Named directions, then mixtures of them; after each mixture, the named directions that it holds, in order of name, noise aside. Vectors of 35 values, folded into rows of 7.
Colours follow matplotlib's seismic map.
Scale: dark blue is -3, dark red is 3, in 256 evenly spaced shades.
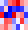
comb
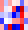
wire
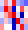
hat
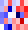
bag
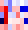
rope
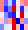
hat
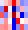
comb, hat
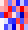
comb, hat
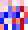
bag, wire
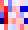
rope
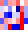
comb, wire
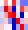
hat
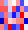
rope, wire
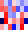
rope, wire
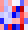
wire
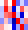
hat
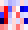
rope
